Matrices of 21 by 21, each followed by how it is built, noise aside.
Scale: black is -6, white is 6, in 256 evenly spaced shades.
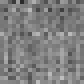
low rank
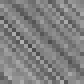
Toeplitz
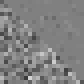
lower triangular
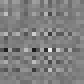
low rank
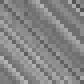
Toeplitz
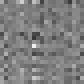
low rank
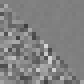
lower triangular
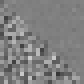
lower triangular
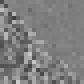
lower triangular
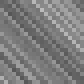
Toeplitz
